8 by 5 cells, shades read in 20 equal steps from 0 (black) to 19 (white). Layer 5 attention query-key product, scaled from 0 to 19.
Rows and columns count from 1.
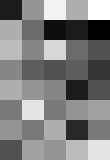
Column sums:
78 85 84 60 73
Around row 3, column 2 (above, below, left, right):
8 7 14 16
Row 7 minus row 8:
5 -3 2 -11 -8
